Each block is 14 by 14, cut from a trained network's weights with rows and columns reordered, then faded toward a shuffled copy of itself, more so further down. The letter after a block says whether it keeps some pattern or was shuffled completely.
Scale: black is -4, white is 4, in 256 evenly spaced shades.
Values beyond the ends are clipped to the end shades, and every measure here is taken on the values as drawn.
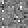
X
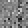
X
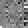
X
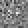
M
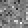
M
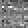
X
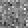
X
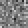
M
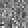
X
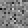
M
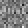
X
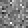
M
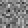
X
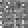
X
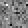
M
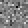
M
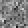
M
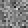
M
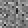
X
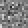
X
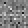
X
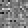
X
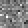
M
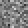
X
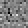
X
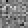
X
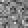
X
